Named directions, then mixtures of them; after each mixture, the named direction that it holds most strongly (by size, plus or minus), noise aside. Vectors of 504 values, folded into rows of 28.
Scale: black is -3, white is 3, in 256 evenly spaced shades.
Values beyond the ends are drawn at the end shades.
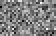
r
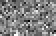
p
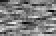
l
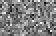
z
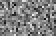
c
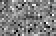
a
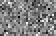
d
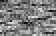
l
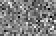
d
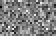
r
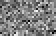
p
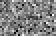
a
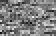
l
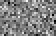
d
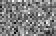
r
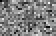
a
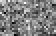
p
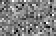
a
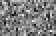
c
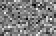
d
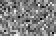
p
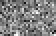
p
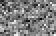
p
